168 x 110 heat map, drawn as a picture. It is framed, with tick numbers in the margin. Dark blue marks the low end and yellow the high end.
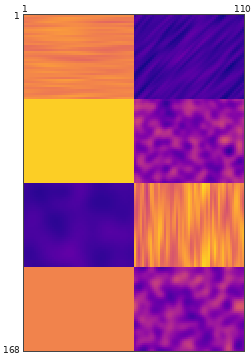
The table splits into 4 rows of 2 panels. Panel 1,1: high, streaked across, faint in contrast. Panel 1,2: very low, slanting up to the right, faint in contrast. Panel 2,1: very high, flat. Panel 2,2: low, blotchy. Panel 3,1: very low, smooth, faint in contrast. Panel 3,2: high, streaked downward. Panel 4,1: high, flat. Panel 4,2: low, blotchy.
